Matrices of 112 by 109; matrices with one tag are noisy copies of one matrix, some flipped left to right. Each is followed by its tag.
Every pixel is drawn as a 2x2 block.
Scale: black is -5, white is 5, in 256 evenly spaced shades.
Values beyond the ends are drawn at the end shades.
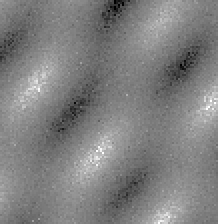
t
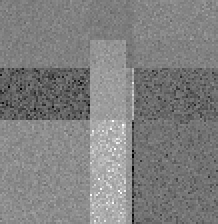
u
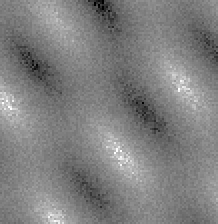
t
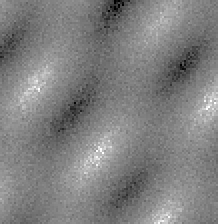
t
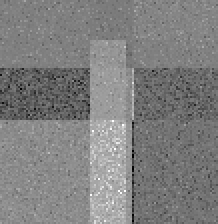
u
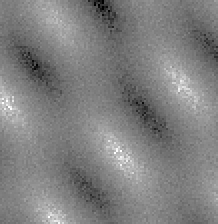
t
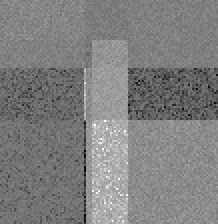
u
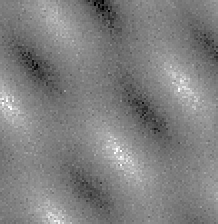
t
